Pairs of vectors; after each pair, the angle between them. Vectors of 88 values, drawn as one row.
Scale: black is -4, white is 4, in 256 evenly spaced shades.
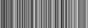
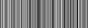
partly opposed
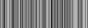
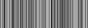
nearly parallel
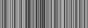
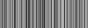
nearly parallel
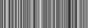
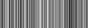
partly aligned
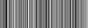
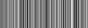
partly aligned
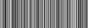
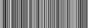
nearly parallel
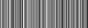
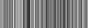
partly opposed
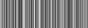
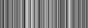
partly opposed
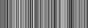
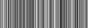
partly opposed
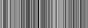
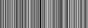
orthogonal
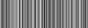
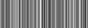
nearly parallel
